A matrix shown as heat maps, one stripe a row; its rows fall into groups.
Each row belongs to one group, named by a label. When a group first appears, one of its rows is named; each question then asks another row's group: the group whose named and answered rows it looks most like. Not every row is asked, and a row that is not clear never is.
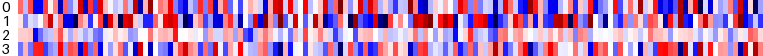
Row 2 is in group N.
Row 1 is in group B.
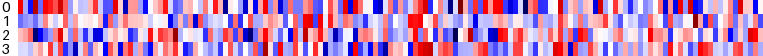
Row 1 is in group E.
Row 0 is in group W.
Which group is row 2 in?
N
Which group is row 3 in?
B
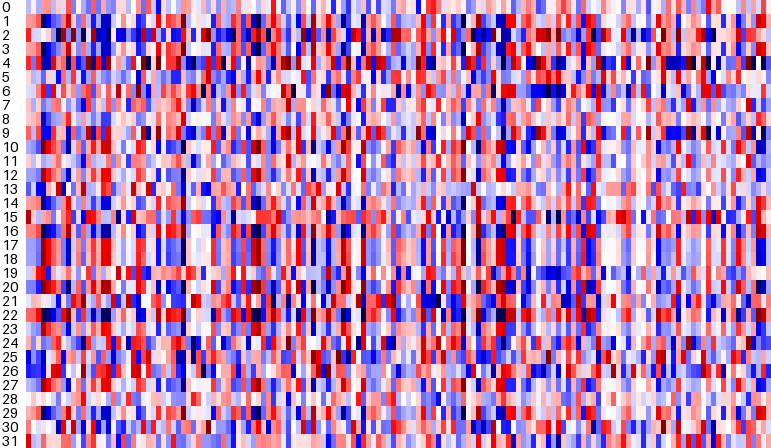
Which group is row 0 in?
B
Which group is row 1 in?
N
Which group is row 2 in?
E
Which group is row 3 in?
N
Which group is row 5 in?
E
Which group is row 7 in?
B
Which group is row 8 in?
N
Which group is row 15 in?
W
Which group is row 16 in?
N
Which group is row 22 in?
N
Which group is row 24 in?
B
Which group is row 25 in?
E
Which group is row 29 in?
N
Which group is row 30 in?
E
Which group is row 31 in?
W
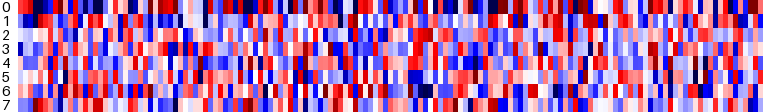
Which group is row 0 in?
N
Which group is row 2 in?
B
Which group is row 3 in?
E
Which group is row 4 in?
E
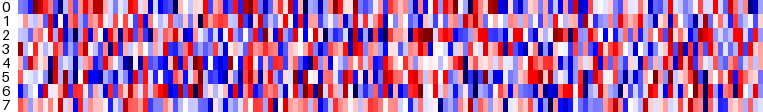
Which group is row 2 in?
B
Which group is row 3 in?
W
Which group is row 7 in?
W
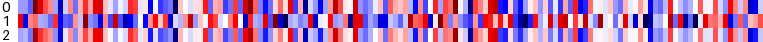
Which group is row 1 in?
W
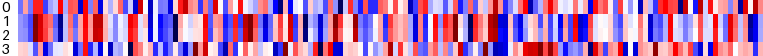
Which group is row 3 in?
E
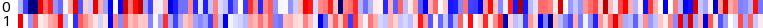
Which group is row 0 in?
E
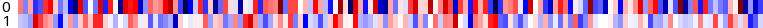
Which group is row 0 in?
B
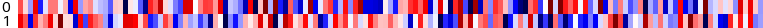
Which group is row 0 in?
W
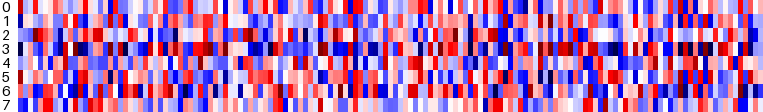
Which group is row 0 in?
W
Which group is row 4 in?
E
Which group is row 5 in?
W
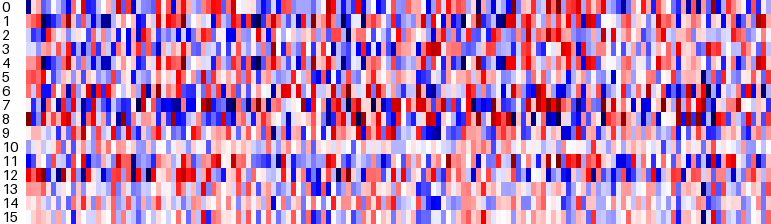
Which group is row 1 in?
N
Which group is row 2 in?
E
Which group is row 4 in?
N
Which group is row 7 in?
E
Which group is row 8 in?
W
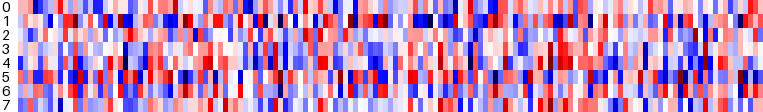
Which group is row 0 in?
N
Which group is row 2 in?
E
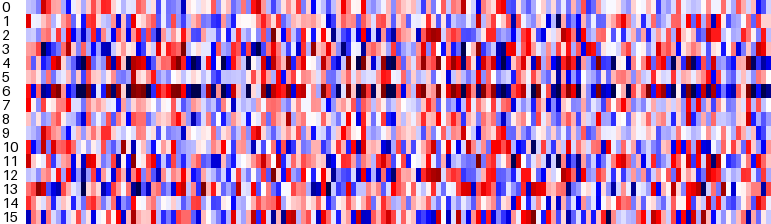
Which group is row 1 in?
W
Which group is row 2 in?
B
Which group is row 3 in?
N
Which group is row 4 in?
B
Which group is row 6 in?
B
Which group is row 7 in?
W
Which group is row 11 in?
W
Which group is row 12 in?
B
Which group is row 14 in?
W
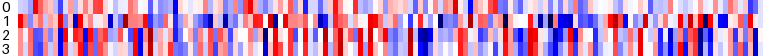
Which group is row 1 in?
W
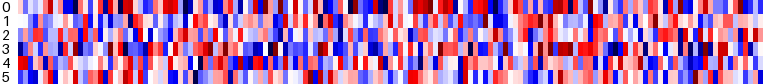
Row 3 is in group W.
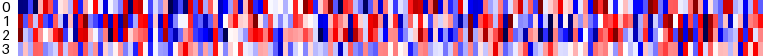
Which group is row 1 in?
W
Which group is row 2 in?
W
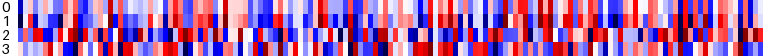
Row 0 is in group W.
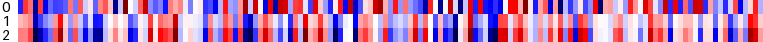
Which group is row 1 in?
N
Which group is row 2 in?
N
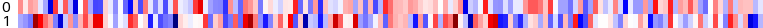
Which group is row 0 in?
E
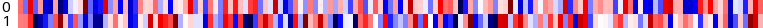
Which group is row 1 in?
N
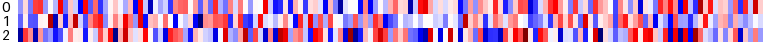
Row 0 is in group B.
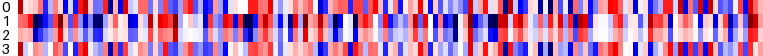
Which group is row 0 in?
W
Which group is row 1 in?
N
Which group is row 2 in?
N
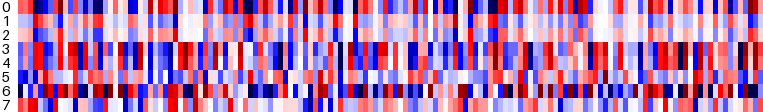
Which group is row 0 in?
N
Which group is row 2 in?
N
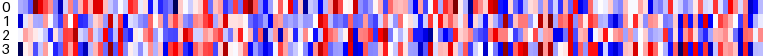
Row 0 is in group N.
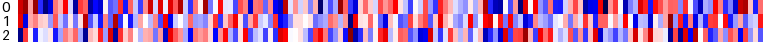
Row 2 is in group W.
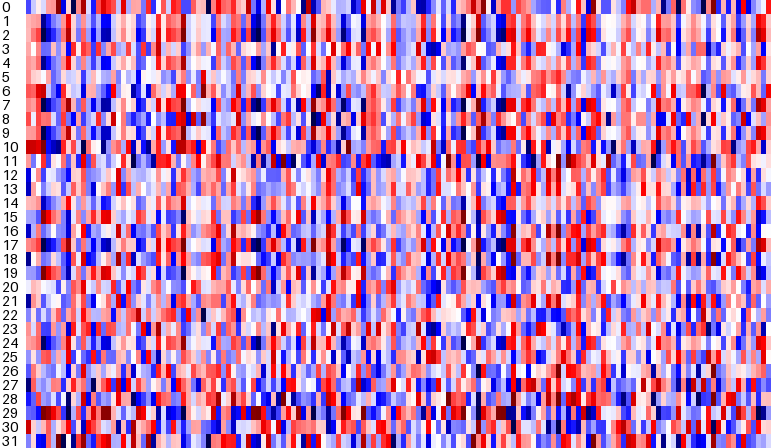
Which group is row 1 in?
N
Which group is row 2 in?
N
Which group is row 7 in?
N
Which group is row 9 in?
N
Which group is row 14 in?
N
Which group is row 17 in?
N
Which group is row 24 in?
N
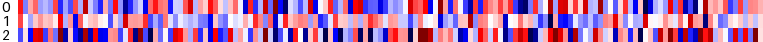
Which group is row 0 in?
W
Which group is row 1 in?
W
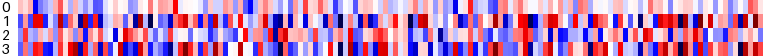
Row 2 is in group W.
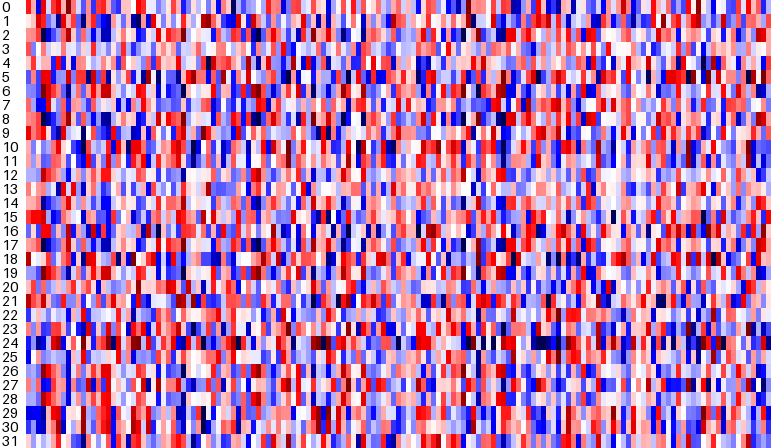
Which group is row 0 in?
W
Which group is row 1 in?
E
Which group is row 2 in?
N
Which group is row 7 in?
E
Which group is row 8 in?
N
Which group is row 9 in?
E
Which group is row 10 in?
B
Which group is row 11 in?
B
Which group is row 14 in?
N
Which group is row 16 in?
B
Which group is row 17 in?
N
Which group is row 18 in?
W
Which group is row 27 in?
B
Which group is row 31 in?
B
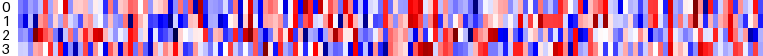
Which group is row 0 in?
E
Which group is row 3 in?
B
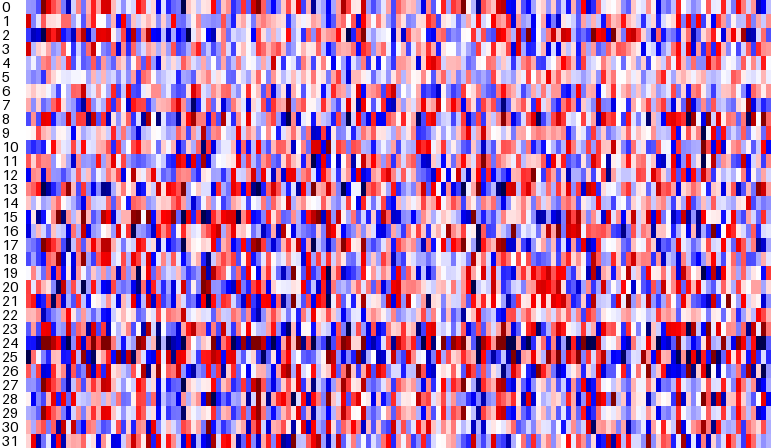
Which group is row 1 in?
W
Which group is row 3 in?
W
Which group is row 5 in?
E
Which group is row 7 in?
B
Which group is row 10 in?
E
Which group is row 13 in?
N
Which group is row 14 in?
B
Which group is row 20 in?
E
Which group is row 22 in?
N
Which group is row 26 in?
B
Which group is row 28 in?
E
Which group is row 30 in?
E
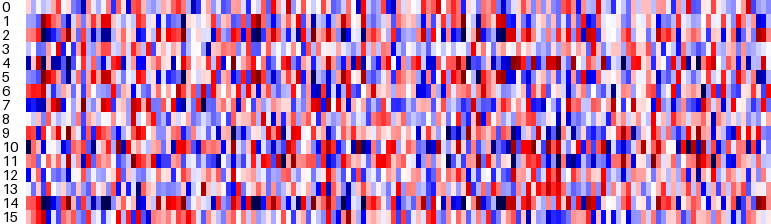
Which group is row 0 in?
B
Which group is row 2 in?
N
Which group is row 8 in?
W
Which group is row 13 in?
E
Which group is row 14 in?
N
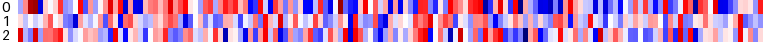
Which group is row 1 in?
B
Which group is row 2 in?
W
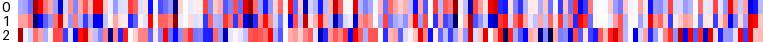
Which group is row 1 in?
N
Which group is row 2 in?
W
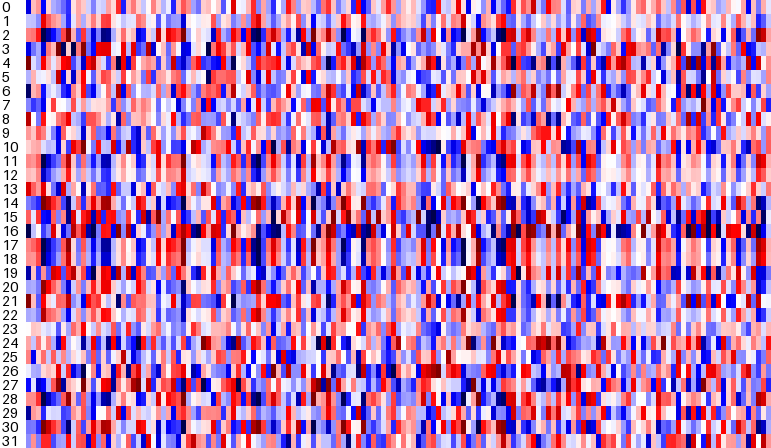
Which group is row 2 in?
N
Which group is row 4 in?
W
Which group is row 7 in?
E
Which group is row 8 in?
W
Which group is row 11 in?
N
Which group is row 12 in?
N
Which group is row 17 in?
N
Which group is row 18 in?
N
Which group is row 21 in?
W
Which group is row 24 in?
E
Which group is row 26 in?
B
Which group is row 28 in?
N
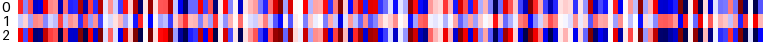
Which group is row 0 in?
B
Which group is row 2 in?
B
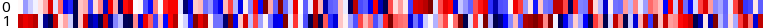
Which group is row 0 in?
B
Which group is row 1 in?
E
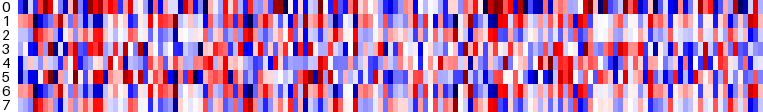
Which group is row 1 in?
N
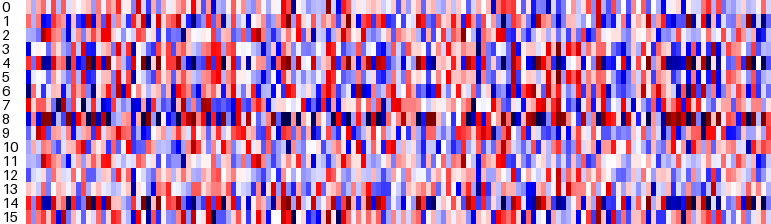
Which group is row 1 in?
B
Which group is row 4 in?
B
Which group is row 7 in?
E
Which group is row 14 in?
B
